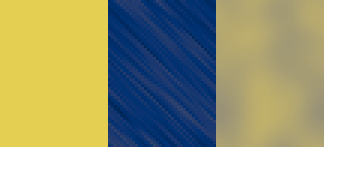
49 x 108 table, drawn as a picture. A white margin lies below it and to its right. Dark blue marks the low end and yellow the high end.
The table splits into one row of 3 panels. Panel 1,1: very high, flat. Panel 1,2: very low, slanting down to the right, faint in contrast. Panel 1,3: high, smooth, faint in contrast.
